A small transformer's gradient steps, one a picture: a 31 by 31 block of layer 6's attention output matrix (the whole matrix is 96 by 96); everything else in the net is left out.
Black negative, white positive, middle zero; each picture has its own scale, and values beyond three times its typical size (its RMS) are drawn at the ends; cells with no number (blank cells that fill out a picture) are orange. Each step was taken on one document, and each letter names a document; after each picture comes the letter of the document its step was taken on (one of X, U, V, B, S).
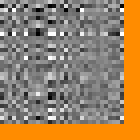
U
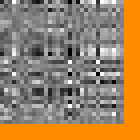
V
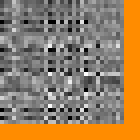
V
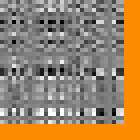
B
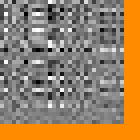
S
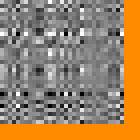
U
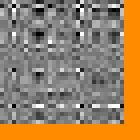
U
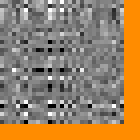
U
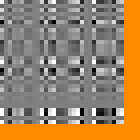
B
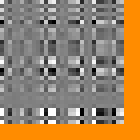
B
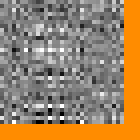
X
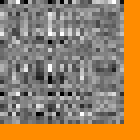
X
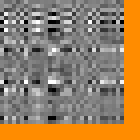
S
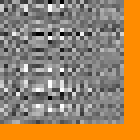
S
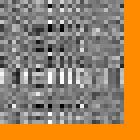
X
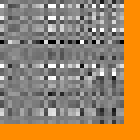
B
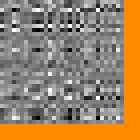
V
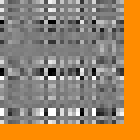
B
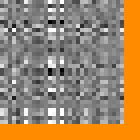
B
